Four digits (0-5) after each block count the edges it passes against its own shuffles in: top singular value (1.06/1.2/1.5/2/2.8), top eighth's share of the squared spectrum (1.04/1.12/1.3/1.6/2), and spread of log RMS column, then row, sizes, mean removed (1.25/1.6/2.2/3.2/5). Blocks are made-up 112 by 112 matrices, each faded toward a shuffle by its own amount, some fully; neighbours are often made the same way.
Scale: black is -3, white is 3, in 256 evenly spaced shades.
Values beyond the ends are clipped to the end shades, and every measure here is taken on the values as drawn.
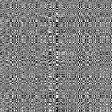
5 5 4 4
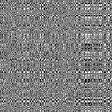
5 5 4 4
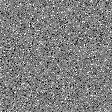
2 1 0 0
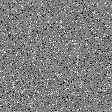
2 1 0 0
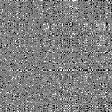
5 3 2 3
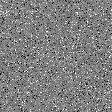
2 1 0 0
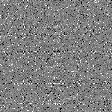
4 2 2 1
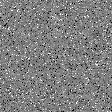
2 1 0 0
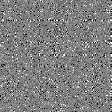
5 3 2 2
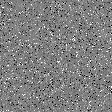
0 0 0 0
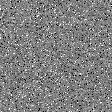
3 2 0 0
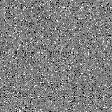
4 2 1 1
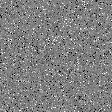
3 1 0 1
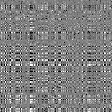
5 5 4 4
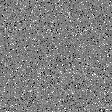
3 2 0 1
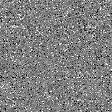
3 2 1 2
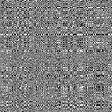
5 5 3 4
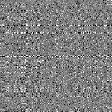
5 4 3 3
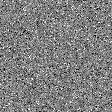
1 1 0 0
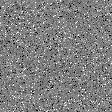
2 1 0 0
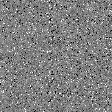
3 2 1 0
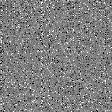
4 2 2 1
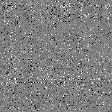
2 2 2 2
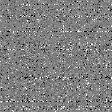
2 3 2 3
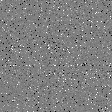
1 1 0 0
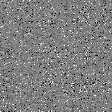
1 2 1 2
